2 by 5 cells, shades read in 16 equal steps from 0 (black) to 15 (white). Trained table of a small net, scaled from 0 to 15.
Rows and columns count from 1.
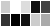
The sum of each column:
15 15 14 13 14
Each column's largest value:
12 15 13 12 10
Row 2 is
3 0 1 12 10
